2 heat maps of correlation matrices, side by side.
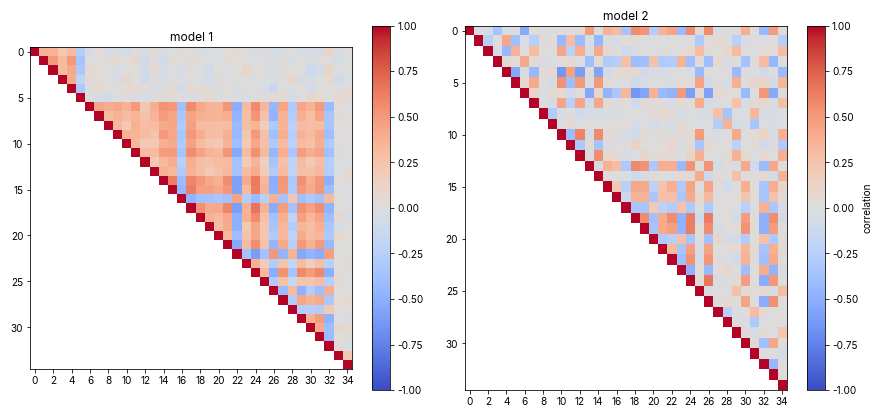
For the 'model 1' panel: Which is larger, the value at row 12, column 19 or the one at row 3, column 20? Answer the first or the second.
the first
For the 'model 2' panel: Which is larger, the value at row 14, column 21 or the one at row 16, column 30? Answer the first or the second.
the second
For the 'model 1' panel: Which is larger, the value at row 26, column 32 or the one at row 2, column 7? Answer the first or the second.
the first
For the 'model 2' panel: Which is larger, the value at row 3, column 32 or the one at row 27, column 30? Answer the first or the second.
the first
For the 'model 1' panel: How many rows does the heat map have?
35
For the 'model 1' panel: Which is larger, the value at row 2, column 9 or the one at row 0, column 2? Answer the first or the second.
the second
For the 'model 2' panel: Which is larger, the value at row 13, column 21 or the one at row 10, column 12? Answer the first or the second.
the second
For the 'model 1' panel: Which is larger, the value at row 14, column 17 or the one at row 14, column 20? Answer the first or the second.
the first
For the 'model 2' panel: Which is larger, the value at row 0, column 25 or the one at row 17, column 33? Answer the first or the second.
the first
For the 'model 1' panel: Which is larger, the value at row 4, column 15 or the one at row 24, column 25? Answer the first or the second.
the second
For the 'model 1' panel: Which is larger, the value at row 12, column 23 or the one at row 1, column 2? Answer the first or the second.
the second
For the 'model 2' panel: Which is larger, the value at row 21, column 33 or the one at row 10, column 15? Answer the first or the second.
the first
